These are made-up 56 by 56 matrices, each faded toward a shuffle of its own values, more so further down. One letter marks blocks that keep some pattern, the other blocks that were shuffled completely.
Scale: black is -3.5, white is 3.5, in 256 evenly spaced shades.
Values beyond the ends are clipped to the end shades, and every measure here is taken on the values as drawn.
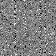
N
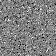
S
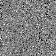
N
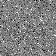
S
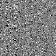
N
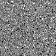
N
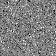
S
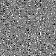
N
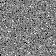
S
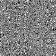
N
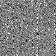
N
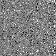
N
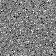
S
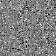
N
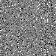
N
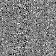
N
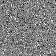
S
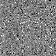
N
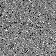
S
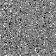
N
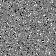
S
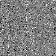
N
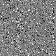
N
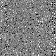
N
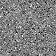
S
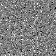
N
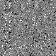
N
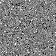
S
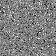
S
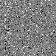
N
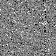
N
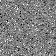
S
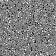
S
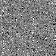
N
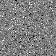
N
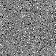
N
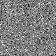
S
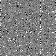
N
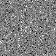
N
